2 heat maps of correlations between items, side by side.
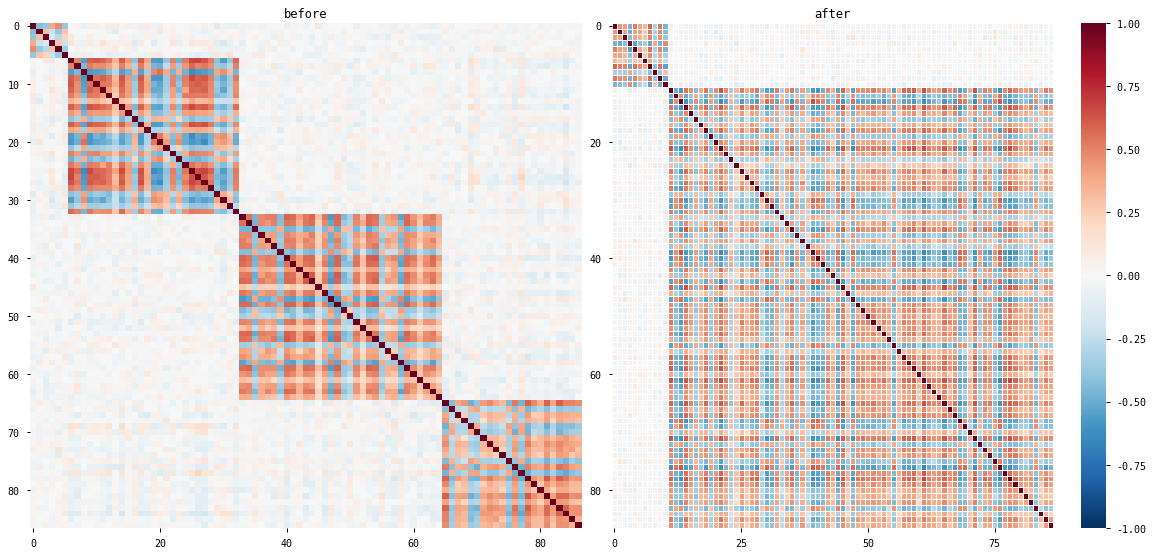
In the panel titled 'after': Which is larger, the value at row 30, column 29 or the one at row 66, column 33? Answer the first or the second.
the first
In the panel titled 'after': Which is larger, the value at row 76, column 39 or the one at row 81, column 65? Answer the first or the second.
the first
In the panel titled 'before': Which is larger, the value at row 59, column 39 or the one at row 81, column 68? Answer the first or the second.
the second
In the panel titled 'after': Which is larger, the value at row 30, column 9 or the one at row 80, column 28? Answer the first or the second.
the second
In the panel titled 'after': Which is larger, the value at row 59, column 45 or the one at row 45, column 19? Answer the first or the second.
the first
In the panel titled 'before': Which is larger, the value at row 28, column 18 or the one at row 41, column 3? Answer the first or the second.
the first
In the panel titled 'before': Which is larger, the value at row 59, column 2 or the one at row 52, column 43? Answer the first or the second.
the second
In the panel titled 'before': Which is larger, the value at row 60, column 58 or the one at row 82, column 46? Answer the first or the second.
the second
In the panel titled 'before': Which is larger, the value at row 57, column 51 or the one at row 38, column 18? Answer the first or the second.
the first
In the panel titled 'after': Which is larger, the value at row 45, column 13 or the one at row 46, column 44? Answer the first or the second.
the second
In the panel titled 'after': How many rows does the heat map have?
87
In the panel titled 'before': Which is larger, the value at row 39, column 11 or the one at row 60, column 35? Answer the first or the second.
the first
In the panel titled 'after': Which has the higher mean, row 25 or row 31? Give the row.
25
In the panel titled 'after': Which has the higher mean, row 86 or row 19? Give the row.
86
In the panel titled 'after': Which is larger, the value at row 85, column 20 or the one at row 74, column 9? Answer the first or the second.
the first
